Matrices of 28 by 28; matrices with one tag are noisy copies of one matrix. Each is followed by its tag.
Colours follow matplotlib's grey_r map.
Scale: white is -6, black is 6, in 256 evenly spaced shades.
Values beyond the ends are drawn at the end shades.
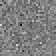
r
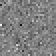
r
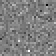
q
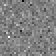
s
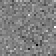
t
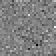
t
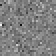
r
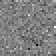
t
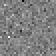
s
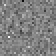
s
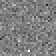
q
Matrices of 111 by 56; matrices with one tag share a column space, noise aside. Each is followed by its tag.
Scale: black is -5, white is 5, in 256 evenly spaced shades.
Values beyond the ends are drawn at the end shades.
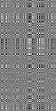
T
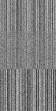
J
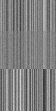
J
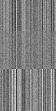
J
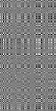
T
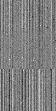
J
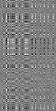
T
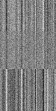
J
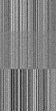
J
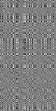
T
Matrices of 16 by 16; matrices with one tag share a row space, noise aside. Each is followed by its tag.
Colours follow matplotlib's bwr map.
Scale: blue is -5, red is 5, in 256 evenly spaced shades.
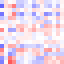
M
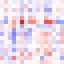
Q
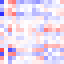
M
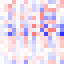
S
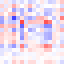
Q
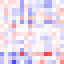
Q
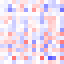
S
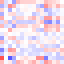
M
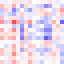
Q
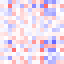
S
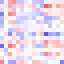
M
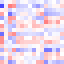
M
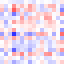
Q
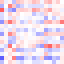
M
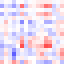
Q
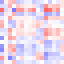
M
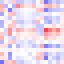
M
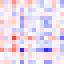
Q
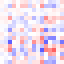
S
